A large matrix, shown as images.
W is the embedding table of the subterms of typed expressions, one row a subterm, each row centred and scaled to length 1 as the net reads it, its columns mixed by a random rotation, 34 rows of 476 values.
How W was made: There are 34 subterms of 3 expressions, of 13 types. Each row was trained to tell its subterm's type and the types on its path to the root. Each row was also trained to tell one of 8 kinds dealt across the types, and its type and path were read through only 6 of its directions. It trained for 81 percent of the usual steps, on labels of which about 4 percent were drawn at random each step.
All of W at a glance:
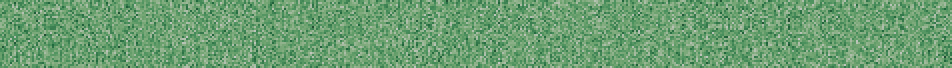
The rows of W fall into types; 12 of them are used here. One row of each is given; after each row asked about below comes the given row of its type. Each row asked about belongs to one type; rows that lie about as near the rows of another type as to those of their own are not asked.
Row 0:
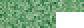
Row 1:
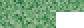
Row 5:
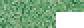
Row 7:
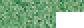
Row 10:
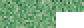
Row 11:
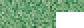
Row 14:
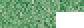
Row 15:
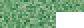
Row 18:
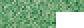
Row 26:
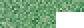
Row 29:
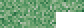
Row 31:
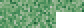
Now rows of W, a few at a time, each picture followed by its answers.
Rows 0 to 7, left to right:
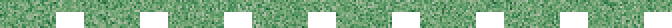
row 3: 11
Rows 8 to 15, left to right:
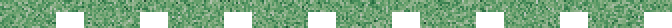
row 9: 14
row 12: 7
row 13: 14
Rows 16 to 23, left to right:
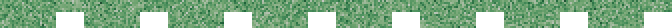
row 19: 10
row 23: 29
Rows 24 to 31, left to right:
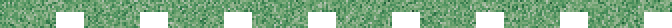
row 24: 0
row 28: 10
